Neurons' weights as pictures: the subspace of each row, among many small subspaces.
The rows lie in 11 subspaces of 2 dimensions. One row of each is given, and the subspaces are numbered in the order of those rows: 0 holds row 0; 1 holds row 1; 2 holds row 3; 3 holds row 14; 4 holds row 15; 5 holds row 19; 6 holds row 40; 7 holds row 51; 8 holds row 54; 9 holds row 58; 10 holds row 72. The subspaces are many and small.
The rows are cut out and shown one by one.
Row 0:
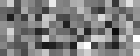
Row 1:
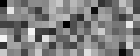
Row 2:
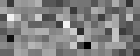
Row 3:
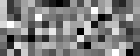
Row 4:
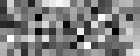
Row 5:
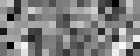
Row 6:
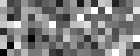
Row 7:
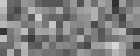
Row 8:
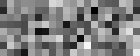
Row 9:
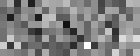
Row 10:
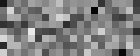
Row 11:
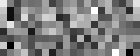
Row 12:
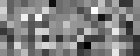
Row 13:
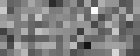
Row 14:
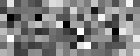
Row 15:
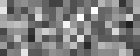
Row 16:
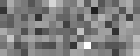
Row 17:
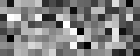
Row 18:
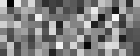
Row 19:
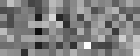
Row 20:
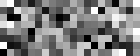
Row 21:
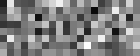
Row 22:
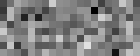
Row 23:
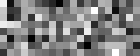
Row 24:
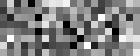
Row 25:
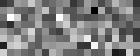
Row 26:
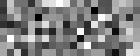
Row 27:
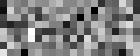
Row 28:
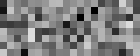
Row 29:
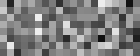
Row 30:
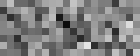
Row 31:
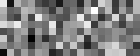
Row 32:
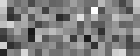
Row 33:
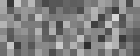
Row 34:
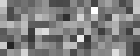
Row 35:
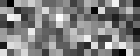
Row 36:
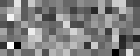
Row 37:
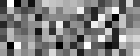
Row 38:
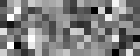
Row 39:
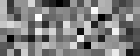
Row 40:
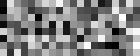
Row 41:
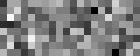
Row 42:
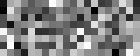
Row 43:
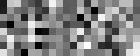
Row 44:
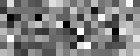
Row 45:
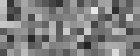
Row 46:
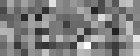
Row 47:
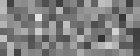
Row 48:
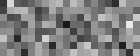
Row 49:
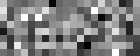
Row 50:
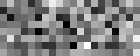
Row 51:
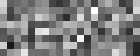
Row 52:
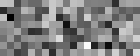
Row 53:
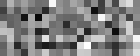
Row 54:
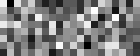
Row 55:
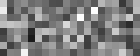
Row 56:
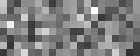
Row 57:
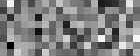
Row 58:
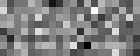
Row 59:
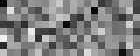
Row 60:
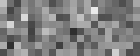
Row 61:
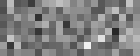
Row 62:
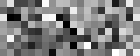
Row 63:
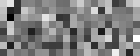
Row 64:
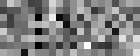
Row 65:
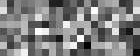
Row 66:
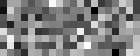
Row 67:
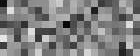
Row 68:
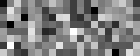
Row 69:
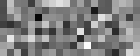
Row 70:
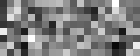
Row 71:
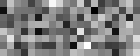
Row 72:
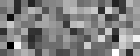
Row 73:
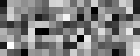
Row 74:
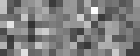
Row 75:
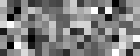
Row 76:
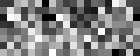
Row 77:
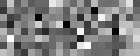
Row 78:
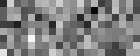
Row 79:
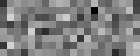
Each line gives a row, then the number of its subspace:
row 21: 10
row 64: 5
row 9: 2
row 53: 0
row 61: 10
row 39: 2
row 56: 5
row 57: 6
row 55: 4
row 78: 8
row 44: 3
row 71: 9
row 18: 8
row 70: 6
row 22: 0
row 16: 9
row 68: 5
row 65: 7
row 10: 1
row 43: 5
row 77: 3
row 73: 7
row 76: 3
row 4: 2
